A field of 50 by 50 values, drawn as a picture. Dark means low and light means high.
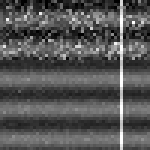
Seam: horizontal, 40% of the way down, the bottom part calmer. Odd lines: column 41. Stripes: horizontal, repeating 5 times.
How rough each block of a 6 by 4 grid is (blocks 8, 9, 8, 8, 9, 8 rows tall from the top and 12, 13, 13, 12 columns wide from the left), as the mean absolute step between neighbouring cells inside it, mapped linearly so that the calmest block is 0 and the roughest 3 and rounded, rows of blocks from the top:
2 2 2 3
2 2 3 3
1 1 1 2
0 0 0 1
0 0 0 1
0 0 0 1
